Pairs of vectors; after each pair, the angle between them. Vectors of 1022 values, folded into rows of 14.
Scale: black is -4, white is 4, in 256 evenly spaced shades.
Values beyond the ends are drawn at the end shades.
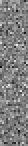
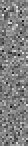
orthogonal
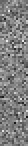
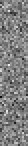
partly aligned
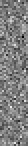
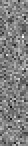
nearly opposite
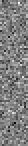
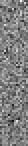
orthogonal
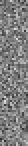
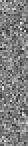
partly opposed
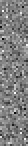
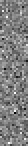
nearly parallel
